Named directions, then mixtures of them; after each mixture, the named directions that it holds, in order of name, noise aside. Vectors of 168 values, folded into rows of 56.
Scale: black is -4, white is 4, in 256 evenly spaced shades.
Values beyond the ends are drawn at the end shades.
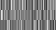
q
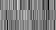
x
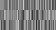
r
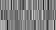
q, r, x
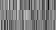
r, x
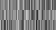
r, x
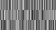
q, r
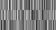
q, r, x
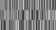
r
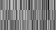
q, x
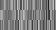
q, r, x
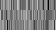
q, x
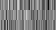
r, x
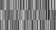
q, r, x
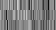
x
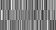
q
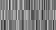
q, r, x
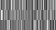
q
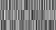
q, r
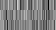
x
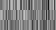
q, x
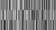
q, r, x
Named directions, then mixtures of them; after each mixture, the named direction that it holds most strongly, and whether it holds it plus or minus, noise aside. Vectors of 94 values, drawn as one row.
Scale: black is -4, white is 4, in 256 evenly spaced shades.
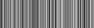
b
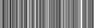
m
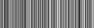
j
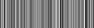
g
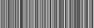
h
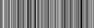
m, minus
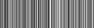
j, plus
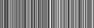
j, plus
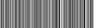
g, minus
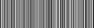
g, plus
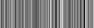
g, minus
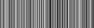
j, minus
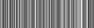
m, plus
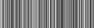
b, minus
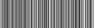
j, plus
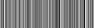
g, minus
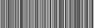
h, plus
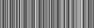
h, minus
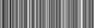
m, plus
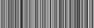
h, plus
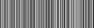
h, minus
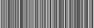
h, plus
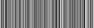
g, minus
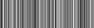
b, plus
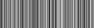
b, plus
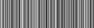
b, minus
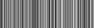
b, plus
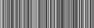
b, minus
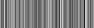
g, minus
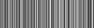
h, minus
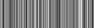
m, plus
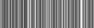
m, plus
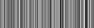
g, plus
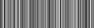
b, plus
